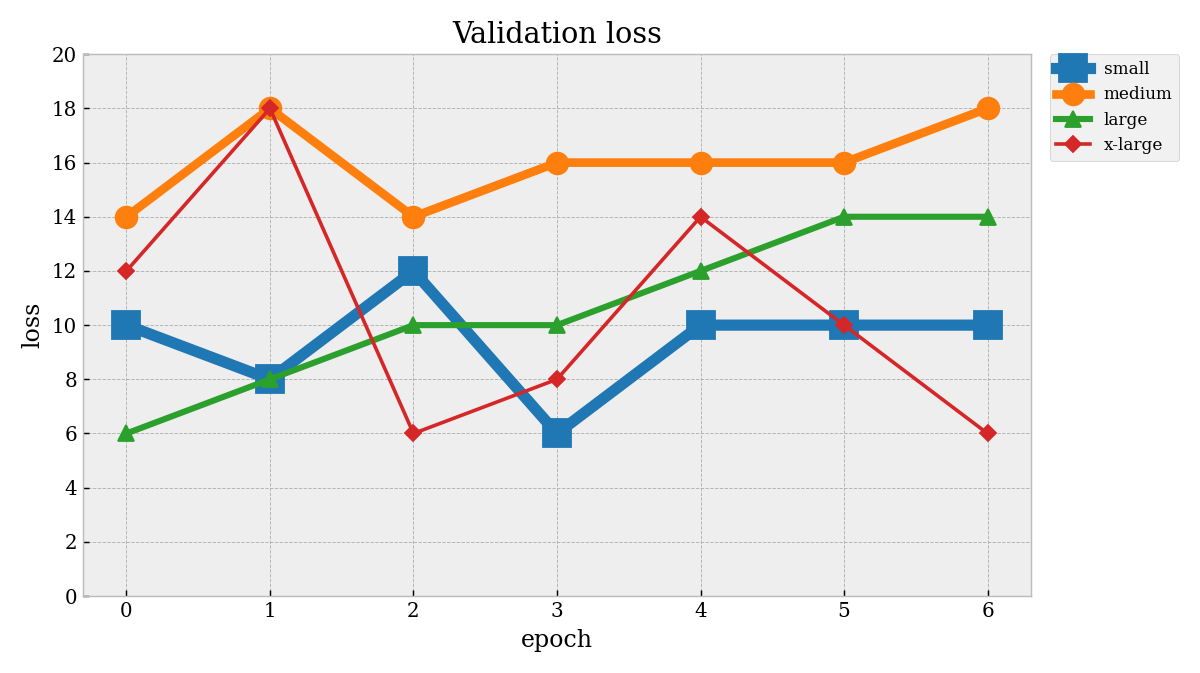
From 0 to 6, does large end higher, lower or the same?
higher
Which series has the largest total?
medium
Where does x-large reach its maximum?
1
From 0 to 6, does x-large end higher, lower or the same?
lower
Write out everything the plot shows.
Title: Validation loss
x-axis: epoch, ticks 0 1 2 3 4 5 6
y-axis: loss, ticks 0 2 4 6 8 10 12 14 16 18 20
Legend: small, medium, large, x-large
Values:
small: 10 8 12 6 10 10 10
medium: 14 18 14 16 16 16 18
large: 6 8 10 10 12 14 14
x-large: 12 18 6 8 14 10 6
